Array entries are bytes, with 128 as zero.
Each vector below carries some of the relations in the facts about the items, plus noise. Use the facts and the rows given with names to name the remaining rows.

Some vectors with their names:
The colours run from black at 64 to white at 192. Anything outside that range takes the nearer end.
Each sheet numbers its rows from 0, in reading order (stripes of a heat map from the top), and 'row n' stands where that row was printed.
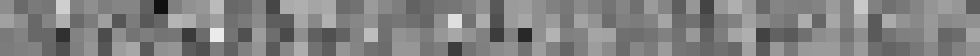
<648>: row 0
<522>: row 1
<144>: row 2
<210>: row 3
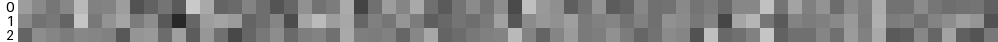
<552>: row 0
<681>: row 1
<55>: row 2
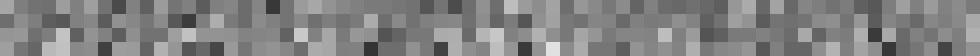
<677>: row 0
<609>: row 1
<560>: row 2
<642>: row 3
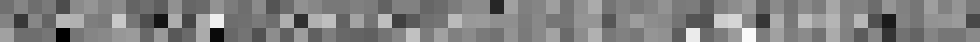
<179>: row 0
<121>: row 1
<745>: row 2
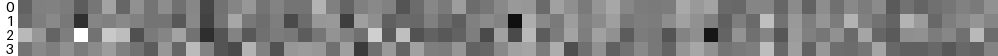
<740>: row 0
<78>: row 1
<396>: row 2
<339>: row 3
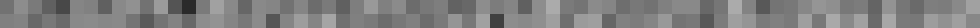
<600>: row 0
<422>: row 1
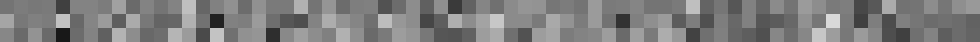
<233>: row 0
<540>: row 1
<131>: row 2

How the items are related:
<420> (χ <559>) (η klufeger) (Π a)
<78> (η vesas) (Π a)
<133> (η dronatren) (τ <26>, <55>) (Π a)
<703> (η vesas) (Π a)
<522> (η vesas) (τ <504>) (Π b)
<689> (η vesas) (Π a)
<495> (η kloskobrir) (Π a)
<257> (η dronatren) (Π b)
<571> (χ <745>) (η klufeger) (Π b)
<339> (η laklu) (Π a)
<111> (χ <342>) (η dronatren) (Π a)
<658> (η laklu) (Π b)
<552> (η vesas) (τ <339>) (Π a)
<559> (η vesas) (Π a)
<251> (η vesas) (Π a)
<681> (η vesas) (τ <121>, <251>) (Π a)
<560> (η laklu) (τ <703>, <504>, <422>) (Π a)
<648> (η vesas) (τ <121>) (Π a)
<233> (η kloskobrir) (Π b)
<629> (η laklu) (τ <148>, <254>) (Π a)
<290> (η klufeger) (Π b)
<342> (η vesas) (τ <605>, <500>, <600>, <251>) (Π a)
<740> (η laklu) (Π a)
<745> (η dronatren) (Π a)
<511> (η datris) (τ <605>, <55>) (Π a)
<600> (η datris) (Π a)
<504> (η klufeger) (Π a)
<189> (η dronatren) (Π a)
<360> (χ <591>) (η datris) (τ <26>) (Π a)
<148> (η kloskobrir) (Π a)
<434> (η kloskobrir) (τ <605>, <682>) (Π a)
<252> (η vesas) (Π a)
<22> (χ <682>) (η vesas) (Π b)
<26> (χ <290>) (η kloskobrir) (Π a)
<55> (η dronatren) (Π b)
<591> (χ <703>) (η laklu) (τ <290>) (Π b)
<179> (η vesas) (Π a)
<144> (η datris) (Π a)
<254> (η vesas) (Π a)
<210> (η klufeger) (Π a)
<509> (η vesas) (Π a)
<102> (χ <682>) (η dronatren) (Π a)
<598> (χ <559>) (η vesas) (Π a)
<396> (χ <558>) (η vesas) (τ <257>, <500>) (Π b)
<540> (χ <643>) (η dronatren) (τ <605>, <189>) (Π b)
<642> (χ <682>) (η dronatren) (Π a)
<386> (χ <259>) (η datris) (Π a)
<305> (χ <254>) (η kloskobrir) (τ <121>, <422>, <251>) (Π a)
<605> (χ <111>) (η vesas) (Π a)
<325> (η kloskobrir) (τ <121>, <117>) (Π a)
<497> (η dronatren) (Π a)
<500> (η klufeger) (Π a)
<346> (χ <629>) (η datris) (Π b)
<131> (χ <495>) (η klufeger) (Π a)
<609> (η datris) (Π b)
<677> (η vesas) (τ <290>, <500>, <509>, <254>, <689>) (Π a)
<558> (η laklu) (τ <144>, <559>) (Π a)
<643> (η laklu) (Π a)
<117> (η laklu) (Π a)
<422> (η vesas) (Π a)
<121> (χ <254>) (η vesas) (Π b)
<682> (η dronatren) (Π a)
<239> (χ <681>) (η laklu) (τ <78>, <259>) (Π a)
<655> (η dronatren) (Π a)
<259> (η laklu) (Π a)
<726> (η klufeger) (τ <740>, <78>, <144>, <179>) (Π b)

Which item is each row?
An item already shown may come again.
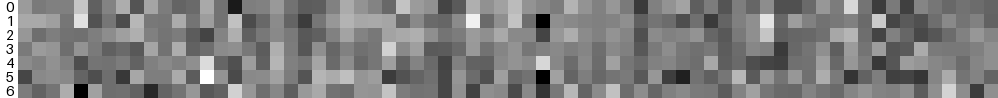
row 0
<540>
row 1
<360>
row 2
<346>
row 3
<511>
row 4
<434>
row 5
<26>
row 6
<559>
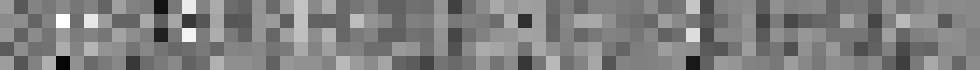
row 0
<325>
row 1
<558>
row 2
<325>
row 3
<643>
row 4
<598>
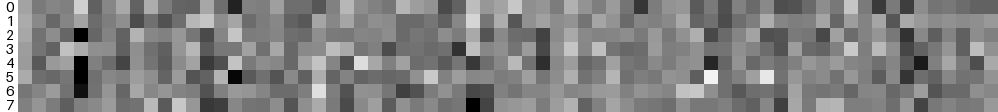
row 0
<540>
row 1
<522>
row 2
<386>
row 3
<22>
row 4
<420>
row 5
<745>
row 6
<259>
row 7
<500>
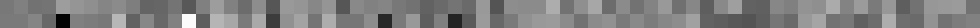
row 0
<251>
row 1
<495>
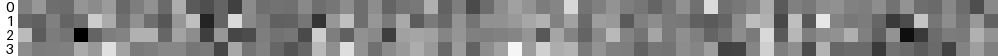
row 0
<257>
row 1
<254>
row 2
<571>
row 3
<629>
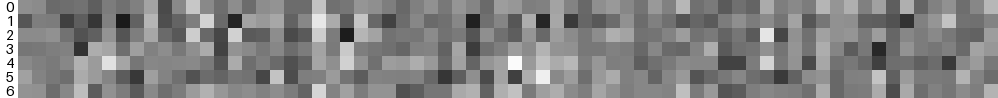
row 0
<504>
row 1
<290>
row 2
<726>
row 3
<148>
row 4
<629>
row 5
<342>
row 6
<560>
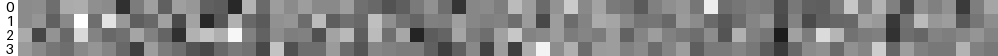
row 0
<682>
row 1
<558>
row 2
<305>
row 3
<342>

